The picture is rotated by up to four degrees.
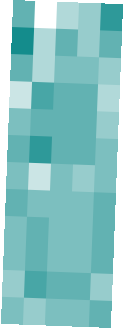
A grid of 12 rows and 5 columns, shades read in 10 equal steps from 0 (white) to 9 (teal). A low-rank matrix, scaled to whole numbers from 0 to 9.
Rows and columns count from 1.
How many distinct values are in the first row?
5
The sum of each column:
64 57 63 61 63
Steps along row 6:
up down same down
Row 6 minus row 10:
1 2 1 1 -1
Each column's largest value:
9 8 6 6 8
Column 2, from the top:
0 3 3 7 6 8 2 5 6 6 7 4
